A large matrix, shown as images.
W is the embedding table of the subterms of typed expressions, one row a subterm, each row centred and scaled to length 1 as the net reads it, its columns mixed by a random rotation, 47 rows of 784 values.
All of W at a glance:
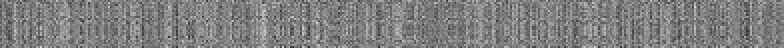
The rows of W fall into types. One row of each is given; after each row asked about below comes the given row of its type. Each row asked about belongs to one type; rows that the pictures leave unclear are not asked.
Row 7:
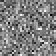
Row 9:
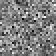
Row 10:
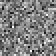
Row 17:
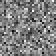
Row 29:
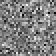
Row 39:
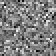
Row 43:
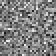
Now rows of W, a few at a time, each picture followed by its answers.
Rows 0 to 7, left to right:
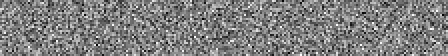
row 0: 17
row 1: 9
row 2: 7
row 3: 7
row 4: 43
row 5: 10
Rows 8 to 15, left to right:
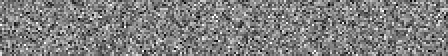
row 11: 29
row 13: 43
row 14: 29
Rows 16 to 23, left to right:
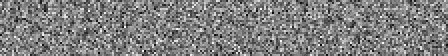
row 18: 10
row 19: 43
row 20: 29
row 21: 9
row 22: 39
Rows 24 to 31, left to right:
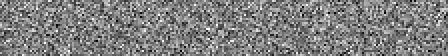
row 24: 43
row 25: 39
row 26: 29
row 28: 43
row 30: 9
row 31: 39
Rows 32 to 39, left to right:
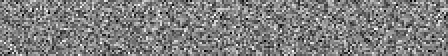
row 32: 29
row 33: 43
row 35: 39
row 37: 39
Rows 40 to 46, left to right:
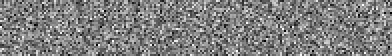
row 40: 10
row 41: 9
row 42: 9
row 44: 39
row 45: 10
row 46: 29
